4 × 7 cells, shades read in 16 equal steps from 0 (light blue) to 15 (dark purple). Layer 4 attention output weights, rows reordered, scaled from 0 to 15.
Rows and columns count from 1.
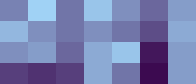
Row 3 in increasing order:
1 3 4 4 5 8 14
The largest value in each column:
11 12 11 5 7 15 4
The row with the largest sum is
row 4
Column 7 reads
4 3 4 4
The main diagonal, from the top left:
6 5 8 3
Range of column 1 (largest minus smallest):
9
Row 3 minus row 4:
-6 -8 -3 0 -6 -1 0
